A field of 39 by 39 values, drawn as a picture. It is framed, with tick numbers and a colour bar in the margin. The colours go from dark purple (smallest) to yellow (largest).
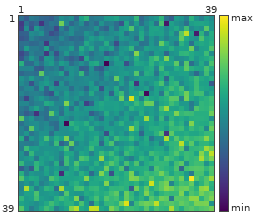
The top left is the ninth with the lowest average. There is an overall slope up to the bottom right. The bottom right is the ninth with the highest average. The halves do not mirror each other. The texture is fine-grained noise. No regular stripes run through it.
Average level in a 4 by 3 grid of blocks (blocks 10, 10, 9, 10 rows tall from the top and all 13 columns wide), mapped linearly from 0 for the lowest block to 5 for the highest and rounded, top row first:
0 1 3 | 1 2 3 | 2 3 4 | 3 4 5
